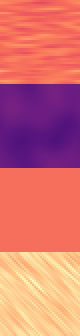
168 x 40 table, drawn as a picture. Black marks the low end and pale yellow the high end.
The table splits into 4 rows of 1 panel. Panel 1,1: high, streaked across, faint in contrast. Panel 2,1: low, smooth, faint in contrast. Panel 3,1: high, flat. Panel 4,1: very high, slanting down to the right, faint in contrast.
